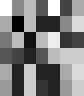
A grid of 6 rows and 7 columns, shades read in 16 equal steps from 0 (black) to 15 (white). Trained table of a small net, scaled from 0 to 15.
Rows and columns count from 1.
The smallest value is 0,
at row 2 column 2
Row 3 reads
7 11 1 11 14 3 4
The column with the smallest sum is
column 2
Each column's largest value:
15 11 12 11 15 12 13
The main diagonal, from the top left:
15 0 1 5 2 9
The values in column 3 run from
1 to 12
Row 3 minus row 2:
-3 11 -10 9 12 -5 -9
